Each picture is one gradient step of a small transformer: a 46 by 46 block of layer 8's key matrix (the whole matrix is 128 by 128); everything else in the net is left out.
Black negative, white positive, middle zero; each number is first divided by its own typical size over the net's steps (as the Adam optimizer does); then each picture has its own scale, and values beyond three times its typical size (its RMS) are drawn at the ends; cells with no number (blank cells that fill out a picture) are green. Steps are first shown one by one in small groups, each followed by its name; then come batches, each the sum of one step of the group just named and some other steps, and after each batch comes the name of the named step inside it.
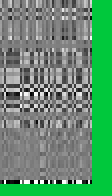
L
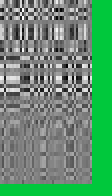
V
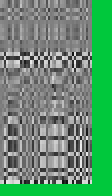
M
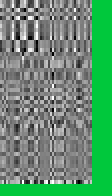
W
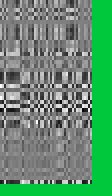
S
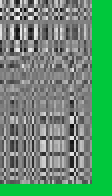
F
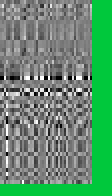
W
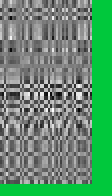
L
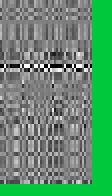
S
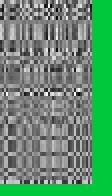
M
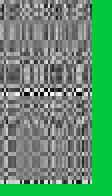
M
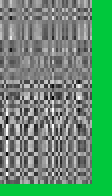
L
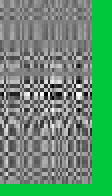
M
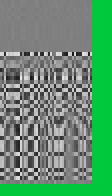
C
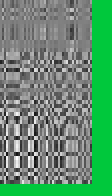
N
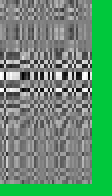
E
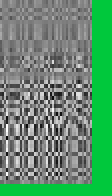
N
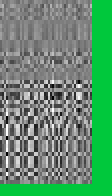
N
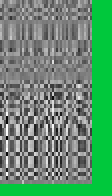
N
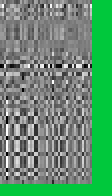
E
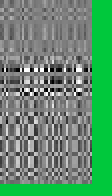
N
